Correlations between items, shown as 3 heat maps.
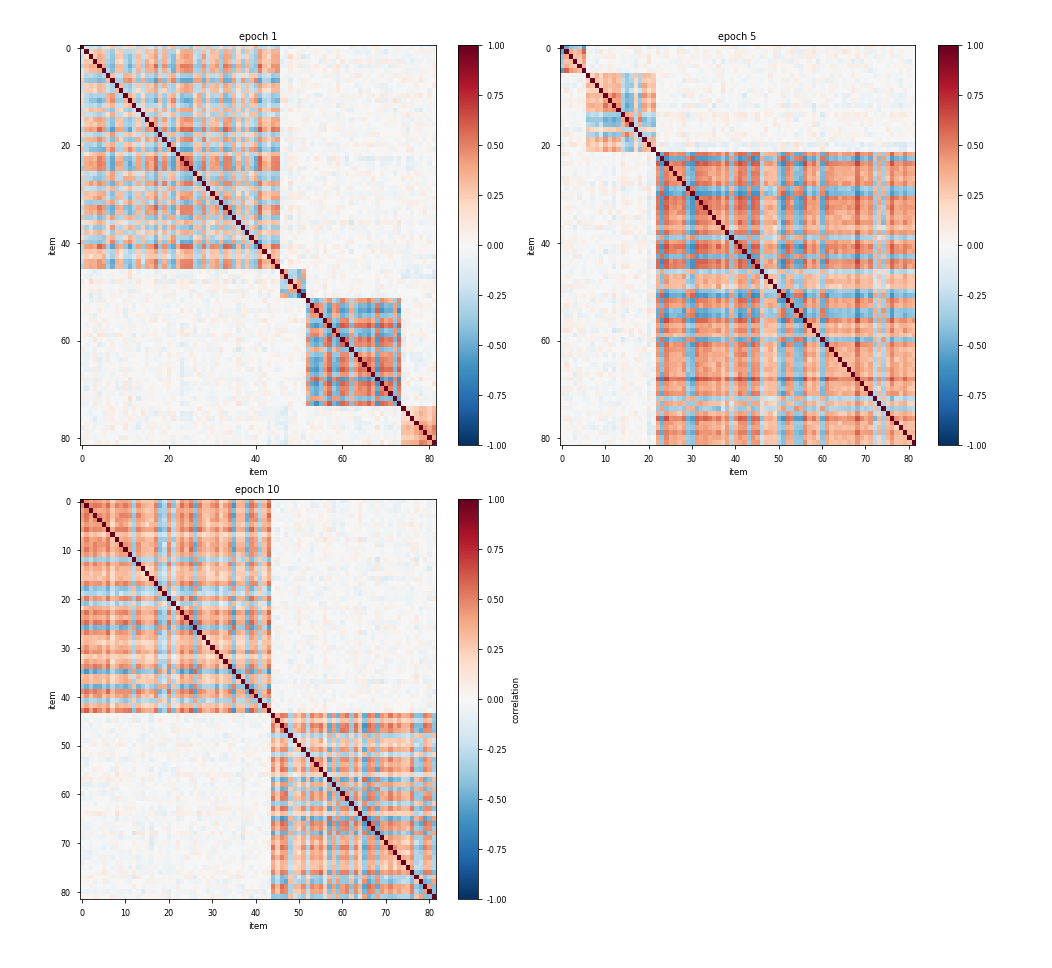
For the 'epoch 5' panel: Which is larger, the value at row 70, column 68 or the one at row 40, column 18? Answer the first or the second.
the first
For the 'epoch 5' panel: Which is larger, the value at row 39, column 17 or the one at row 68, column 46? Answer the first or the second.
the first
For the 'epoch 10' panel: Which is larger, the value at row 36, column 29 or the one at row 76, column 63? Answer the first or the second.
the second
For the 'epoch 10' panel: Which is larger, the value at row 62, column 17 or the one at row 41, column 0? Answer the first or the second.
the first
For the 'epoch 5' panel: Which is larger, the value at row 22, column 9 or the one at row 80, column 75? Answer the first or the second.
the second
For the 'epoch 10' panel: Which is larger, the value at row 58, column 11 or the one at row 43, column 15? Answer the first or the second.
the second
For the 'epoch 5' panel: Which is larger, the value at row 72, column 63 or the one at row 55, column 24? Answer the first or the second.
the first
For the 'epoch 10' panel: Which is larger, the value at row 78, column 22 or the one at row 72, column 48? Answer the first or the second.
the first
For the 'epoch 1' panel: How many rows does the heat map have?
82
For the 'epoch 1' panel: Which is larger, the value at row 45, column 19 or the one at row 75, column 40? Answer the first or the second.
the first
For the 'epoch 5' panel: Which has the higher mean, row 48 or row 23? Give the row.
48
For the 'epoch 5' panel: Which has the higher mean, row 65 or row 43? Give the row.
65
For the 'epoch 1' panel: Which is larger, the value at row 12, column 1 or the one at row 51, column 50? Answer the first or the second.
the first
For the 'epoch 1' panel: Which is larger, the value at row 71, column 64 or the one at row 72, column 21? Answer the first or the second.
the first
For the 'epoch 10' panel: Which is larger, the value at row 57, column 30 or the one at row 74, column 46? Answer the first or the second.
the second
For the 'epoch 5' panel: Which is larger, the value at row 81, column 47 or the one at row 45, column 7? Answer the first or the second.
the first
